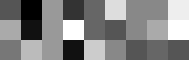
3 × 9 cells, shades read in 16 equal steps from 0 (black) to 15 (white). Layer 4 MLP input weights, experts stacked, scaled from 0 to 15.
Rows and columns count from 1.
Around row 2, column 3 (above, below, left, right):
9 9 1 15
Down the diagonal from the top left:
5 1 9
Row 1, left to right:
5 0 9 3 6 13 8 8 14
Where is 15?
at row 2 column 4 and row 2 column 9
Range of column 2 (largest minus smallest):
11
